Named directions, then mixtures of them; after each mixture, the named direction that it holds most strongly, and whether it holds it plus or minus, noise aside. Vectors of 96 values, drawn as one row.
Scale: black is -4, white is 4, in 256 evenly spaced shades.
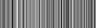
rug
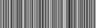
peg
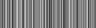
peg, minus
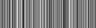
peg, minus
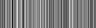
rug, plus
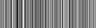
rug, minus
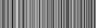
rug, plus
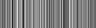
rug, plus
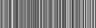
rug, minus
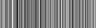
rug, minus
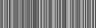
peg, minus
